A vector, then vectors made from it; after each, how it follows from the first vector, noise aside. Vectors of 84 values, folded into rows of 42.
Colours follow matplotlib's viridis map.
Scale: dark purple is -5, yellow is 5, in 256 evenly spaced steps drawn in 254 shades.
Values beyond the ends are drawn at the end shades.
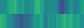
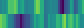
scaled up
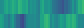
reversed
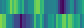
scaled up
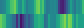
scaled up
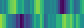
scaled up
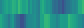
reversed
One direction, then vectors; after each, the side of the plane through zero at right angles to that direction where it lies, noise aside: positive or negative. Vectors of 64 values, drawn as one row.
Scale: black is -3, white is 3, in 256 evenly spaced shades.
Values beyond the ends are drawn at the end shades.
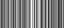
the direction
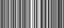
positive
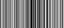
negative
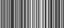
positive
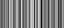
positive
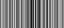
negative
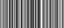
negative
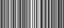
positive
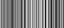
positive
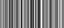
negative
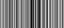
negative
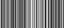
positive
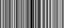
negative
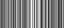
positive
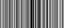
negative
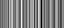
positive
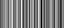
positive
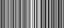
positive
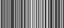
positive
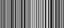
positive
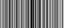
negative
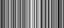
positive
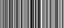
negative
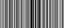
negative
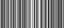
positive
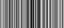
negative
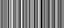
positive
